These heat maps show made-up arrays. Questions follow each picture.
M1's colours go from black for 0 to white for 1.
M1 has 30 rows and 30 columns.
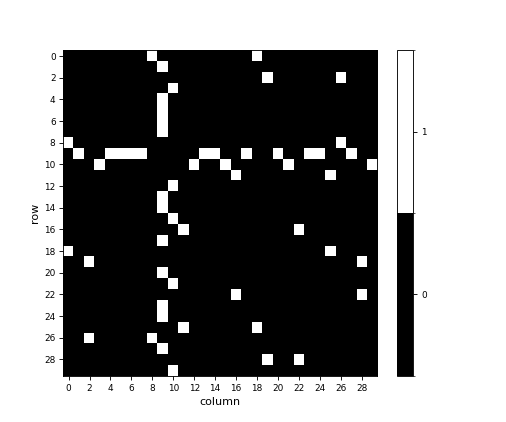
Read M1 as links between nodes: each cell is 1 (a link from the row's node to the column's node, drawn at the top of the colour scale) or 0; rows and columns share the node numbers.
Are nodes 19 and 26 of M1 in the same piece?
yes
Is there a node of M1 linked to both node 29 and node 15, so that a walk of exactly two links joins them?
yes
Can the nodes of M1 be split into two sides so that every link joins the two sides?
no
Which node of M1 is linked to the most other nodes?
node 9
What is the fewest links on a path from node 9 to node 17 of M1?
1
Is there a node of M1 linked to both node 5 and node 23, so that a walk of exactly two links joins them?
yes
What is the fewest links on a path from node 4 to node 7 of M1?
2
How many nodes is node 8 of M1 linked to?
2
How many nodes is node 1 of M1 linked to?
1
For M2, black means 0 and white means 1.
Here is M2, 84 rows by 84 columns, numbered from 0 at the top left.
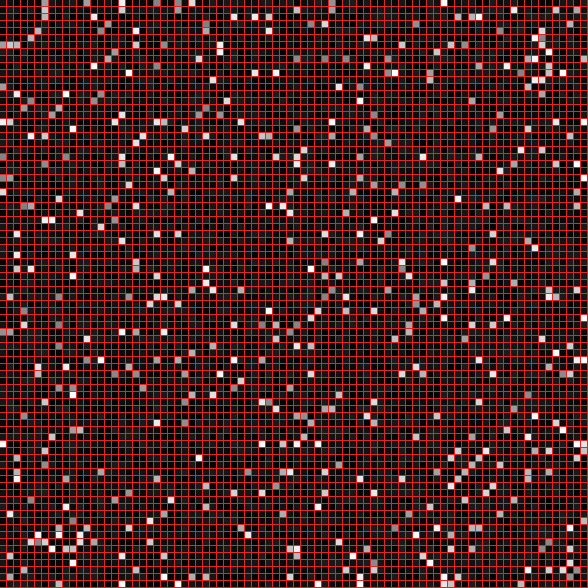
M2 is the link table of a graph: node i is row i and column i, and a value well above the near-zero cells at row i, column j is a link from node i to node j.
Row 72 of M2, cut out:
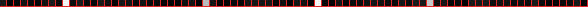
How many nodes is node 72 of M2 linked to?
4
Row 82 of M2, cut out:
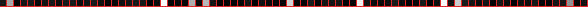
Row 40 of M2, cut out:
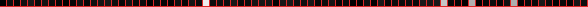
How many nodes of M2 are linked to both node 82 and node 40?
2
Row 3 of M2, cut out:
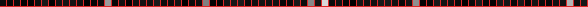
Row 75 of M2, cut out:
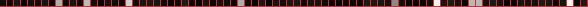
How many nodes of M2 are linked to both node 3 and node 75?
1
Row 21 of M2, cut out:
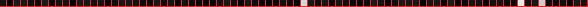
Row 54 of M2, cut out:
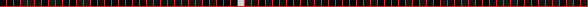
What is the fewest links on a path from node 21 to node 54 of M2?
5
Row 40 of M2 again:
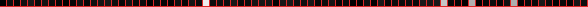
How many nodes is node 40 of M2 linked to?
4
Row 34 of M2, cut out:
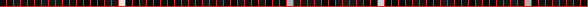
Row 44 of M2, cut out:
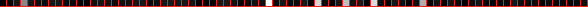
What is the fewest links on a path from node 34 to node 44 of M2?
4
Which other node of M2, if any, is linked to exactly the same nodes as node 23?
node 1
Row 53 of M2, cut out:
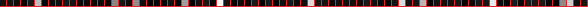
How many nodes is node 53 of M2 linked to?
11
